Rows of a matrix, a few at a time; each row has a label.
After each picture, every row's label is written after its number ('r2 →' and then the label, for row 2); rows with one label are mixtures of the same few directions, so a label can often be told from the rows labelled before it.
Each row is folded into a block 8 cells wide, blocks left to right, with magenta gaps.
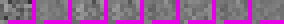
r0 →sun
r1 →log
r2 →log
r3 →log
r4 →log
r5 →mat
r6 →log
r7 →mat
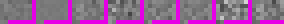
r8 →sun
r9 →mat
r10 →log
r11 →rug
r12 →mat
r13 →mat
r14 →sun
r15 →log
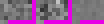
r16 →sun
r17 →log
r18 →rug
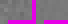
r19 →rug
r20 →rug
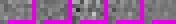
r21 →sun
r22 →mat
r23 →rug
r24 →rug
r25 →rug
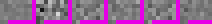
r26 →sun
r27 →rug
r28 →mat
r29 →sun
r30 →mat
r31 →rug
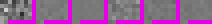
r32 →rug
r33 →mat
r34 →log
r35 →sun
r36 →sun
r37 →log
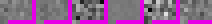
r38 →rug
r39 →log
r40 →sun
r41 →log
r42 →rug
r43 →rug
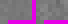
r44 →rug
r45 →log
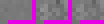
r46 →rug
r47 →log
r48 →log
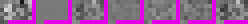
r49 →log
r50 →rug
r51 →log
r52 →sun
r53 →mat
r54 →sun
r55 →log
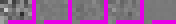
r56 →rug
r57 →sun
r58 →log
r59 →rug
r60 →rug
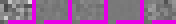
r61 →sun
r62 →rug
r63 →sun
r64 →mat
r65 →log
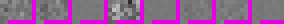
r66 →rug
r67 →log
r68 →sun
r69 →log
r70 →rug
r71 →log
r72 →mat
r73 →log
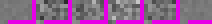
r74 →mat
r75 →sun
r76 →log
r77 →sun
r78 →sun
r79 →rug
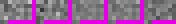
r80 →sun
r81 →rug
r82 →sun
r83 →sun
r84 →mat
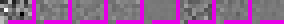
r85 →rug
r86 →sun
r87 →mat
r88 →sun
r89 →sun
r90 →mat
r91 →rug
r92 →rug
